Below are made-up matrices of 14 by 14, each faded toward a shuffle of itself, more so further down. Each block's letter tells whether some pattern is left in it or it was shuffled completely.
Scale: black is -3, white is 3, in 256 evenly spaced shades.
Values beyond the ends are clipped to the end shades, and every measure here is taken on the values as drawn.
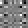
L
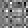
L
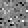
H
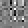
L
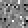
H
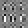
L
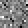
H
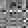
L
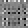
L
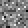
H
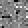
H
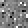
H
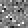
H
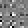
L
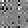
L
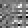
L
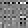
L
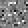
H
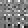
L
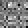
L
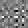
L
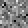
H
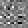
L
